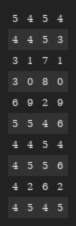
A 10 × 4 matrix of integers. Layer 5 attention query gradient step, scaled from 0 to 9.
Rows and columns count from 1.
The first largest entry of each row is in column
1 3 3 3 2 4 3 4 3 2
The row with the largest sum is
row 5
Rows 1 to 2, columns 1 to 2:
5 4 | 4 4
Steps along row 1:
down up down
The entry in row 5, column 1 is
6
